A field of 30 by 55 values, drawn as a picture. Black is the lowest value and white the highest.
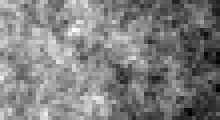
The field is mottled with small blotches. No row or column stands out. On average the colour sits 50% of the way up the scale. There is an overall slope up to the left. The histogram is bell-shaped.
